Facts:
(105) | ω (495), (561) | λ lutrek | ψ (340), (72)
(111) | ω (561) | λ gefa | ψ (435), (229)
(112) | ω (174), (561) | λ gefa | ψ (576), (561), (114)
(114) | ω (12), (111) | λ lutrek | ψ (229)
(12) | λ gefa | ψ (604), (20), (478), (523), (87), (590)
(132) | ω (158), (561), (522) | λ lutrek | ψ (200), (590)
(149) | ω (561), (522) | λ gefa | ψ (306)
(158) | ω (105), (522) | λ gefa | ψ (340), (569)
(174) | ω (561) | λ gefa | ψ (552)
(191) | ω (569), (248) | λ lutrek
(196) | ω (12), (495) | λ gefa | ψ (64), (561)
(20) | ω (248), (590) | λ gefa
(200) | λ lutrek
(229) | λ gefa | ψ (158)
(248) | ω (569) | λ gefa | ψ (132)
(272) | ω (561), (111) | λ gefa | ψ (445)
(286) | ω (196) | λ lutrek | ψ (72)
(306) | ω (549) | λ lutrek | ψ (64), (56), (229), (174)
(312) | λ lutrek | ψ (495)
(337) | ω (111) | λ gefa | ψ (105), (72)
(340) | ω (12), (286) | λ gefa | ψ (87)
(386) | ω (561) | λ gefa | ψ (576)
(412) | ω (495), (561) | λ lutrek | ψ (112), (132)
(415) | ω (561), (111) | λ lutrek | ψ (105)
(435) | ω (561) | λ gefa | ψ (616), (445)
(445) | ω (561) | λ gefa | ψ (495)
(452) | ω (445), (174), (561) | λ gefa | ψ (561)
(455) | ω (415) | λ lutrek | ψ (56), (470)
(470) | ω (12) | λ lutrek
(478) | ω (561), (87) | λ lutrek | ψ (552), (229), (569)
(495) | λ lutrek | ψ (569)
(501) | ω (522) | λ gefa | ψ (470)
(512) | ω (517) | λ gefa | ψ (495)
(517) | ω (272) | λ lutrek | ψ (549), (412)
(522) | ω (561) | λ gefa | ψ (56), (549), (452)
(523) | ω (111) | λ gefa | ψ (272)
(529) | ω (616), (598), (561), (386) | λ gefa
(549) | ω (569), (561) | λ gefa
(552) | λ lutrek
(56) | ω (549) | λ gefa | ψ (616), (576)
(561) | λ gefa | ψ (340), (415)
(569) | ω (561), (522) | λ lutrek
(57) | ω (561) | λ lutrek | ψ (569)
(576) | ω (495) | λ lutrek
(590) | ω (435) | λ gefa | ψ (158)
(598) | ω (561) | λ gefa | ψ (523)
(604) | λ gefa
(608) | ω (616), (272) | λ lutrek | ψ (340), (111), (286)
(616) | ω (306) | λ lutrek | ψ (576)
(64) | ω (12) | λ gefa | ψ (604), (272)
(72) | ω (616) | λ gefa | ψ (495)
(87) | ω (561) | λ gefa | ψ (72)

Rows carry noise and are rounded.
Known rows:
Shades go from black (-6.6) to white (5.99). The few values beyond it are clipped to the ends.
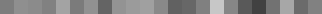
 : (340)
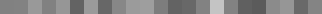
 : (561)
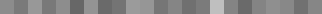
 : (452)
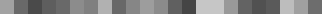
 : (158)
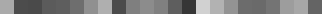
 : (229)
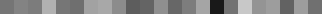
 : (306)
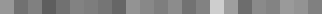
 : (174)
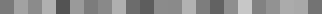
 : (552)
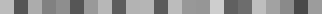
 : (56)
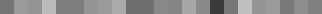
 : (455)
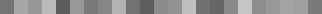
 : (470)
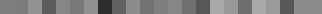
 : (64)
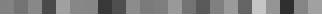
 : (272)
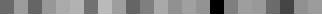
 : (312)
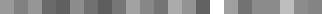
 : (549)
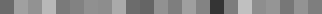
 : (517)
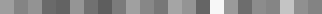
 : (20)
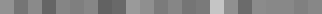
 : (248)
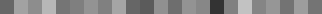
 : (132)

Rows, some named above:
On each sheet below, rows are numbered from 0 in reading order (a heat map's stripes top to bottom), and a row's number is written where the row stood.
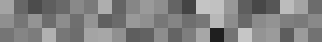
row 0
(158)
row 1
(196)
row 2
(306)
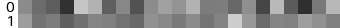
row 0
(445)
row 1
(174)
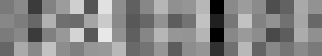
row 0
(495)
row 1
(114)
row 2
(495)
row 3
(608)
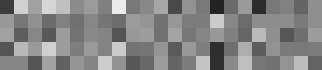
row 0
(105)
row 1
(522)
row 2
(435)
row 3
(415)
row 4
(478)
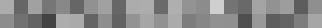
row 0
(386)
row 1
(512)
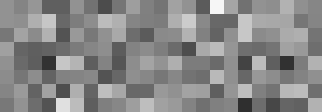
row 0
(604)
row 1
(576)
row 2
(552)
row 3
(590)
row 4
(445)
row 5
(598)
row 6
(569)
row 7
(72)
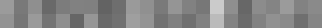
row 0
(501)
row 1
(452)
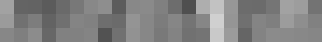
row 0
(590)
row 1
(174)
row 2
(12)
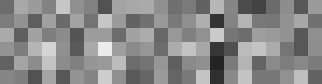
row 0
(87)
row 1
(57)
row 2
(112)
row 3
(616)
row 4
(608)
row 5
(478)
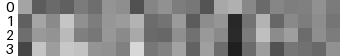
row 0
(111)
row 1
(608)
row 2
(412)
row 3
(286)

